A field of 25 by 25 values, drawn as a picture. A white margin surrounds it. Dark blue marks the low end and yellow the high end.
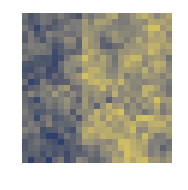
Seam: vertical, 40% of the way across, the right part higher. Stripes: none. Ninth with the lowest average: bottom left. Grain: blotchy.
